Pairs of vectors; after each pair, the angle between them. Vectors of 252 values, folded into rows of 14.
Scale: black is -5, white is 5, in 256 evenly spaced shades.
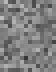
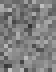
partly opposed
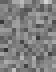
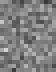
nearly opposite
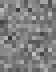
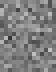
nearly parallel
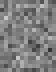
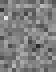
nearly parallel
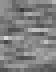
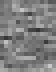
nearly opposite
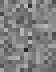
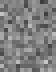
partly opposed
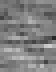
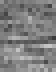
nearly parallel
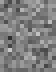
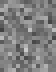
partly opposed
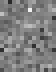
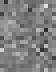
partly opposed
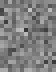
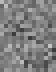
orthogonal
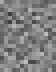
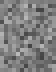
partly opposed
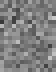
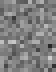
partly aligned
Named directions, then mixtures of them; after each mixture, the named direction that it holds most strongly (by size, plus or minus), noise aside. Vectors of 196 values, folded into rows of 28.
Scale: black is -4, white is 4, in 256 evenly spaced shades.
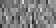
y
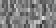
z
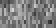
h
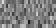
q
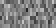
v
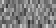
q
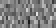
v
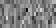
v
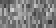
h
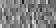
y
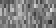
h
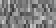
z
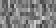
z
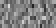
v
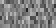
v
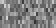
v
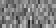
q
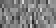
y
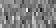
y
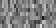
z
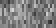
h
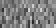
y
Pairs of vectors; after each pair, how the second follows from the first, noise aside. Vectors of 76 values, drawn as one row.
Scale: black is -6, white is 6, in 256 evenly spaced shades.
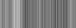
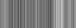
reversed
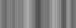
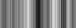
scaled up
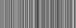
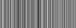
reversed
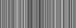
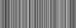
wrapped around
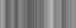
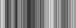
scaled up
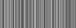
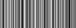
scaled up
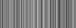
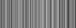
wrapped around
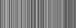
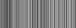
reversed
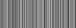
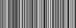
scaled up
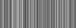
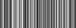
scaled up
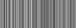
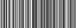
scaled up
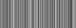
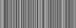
reversed
